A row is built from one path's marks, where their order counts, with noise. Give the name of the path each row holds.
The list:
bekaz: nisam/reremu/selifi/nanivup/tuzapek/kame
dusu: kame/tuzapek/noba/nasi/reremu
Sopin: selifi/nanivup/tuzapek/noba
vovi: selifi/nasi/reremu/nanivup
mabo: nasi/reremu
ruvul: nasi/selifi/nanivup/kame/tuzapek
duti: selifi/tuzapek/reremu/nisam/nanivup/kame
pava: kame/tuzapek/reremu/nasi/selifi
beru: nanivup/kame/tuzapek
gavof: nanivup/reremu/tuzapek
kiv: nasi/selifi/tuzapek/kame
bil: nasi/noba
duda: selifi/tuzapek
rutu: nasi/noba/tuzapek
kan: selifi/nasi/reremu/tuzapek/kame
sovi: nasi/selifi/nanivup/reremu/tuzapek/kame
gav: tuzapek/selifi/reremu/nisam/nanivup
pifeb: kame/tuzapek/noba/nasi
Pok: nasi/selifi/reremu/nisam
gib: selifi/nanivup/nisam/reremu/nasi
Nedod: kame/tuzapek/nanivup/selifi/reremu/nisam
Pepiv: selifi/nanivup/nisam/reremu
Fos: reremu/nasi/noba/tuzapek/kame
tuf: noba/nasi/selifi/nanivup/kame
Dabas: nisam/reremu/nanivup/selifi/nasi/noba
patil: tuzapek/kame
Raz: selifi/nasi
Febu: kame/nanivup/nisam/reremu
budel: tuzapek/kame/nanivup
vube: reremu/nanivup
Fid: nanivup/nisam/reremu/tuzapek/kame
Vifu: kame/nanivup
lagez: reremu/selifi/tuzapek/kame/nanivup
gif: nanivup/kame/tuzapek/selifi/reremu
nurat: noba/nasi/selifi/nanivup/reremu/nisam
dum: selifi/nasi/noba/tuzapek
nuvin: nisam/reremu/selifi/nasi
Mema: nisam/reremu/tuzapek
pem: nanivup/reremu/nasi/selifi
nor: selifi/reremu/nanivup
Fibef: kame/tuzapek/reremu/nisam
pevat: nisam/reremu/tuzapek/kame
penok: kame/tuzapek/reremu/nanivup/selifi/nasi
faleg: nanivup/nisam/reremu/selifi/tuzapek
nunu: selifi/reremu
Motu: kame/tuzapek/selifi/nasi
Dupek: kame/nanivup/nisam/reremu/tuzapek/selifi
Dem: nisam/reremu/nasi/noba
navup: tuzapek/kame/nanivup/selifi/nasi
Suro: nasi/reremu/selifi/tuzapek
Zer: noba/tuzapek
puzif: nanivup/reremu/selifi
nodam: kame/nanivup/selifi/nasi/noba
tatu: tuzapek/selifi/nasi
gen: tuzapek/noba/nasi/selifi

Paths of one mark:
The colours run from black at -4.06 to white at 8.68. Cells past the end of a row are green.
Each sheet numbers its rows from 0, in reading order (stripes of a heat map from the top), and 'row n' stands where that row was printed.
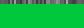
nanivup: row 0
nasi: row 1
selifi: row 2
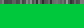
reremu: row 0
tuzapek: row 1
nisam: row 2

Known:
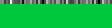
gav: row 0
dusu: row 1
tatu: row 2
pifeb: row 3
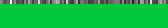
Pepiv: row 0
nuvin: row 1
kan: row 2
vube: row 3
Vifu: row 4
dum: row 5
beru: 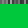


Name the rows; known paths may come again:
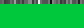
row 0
vube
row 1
gav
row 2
gavof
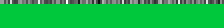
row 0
dum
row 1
Pepiv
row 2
duti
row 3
dusu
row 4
tuf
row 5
Fos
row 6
ruvul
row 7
Nedod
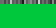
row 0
Fid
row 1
gif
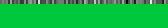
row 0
beru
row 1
navup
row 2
Vifu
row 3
vovi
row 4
Fibef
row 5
faleg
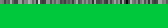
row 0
Dem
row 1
kiv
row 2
mabo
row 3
budel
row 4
pifeb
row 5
rutu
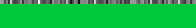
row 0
tatu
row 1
bekaz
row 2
pevat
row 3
lagez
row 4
bil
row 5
penok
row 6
nuvin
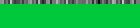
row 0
duda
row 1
pava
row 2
Raz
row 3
patil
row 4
kan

